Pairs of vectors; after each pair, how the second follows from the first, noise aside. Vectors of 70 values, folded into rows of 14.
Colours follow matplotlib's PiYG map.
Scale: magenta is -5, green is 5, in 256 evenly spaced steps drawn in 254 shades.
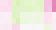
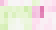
wrapped around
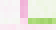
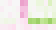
copied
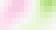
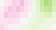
copied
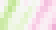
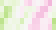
wrapped around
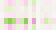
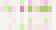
reversed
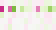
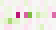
wrapped around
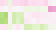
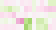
wrapped around
